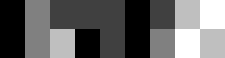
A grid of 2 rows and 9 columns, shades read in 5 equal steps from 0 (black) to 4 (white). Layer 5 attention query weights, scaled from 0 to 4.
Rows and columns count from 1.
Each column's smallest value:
0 2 1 0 1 0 1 3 3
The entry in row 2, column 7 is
2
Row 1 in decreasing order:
4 3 2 1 1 1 1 0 0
